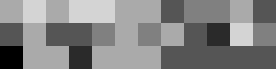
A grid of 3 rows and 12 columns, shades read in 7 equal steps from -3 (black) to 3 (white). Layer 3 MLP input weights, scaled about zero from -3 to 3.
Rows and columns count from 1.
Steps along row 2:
up down same up up down up down down up down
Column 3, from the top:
1 -1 1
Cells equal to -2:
2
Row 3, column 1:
-3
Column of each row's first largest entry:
2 11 2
